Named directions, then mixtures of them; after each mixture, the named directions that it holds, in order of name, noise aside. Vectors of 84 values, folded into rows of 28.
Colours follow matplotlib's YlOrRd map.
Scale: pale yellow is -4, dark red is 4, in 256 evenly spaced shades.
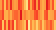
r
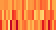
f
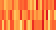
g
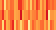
g, r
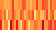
f, g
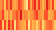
r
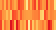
f, r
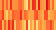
r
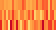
f, g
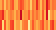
g, r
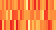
f, r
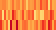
f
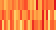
g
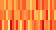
f, g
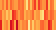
f, r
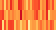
g, r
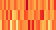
f, r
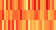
r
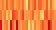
f, r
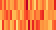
f, r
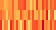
f, g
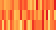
g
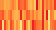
g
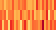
f, g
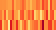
f, g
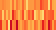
f
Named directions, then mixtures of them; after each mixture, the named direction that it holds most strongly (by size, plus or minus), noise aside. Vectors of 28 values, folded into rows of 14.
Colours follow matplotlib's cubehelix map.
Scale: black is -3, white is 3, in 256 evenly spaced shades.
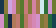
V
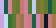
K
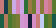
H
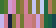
V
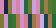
H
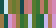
H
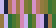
K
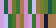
K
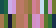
V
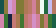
V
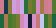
H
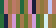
K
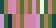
V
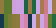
H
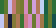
V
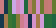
H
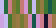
K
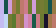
K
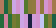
H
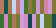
H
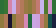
V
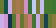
K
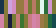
V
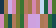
V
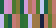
H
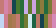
H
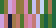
V
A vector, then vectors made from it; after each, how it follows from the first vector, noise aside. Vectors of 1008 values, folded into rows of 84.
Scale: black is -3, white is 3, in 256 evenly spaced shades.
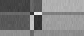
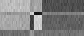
negated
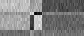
negated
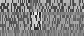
sign-scrambled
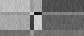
negated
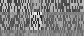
sign-scrambled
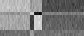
negated
